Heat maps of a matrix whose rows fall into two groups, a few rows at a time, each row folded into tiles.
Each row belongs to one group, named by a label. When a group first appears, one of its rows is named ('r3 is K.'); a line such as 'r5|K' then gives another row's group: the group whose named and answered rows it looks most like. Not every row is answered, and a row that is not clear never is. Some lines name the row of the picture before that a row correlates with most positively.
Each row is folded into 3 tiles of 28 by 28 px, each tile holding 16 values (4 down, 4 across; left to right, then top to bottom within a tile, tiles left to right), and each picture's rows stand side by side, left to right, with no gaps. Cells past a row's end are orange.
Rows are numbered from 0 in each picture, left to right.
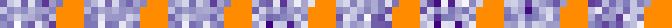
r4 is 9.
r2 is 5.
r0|5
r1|5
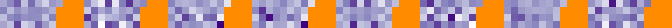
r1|5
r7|5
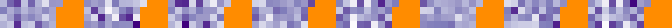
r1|9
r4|5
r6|9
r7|5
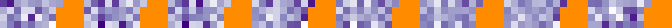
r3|9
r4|5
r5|5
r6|9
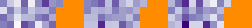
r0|5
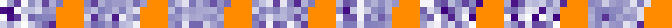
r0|9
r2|5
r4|9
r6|9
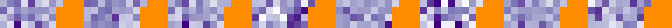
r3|9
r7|9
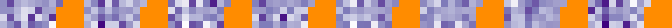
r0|9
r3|9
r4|5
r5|5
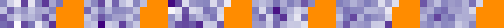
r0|5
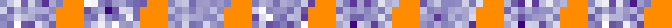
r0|5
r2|5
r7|5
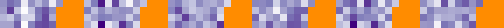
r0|9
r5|5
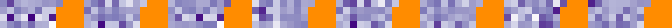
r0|9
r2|9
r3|9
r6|9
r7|9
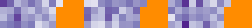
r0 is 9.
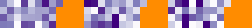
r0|5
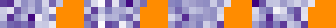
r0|9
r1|5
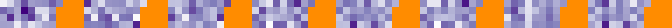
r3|5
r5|5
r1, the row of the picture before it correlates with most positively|3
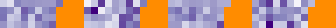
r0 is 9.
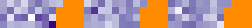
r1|9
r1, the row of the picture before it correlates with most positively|1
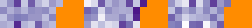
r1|9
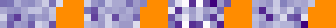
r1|9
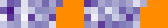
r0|9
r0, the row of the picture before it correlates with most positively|1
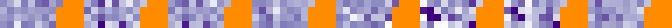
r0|5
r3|9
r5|9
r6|9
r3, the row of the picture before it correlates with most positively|0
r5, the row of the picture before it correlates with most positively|0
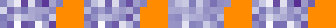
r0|5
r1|5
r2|5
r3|5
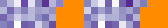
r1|5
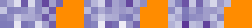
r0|5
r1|5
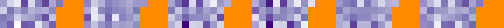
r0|5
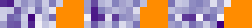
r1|9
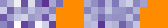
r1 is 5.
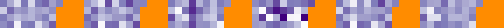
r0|5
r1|5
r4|5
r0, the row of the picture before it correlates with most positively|0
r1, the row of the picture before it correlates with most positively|0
